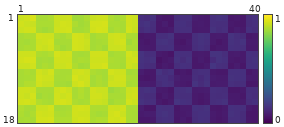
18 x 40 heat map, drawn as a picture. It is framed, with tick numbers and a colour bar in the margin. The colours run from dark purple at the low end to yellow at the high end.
It is made of 1 by 2 panels. Panel 1,1: very high, checkered, faint in contrast. Panel 1,2: very low, checkered, faint in contrast.
